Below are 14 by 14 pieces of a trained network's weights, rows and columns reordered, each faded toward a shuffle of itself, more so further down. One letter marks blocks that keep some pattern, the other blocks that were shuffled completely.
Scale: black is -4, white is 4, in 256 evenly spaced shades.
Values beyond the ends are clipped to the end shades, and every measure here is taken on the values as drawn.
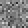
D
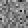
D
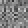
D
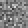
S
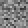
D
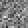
D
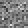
S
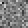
S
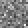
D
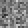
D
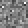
S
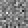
S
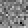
S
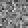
S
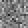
S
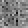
D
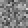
S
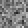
S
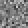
S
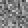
S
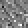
S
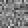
D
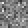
S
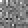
D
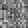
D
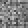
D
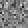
D
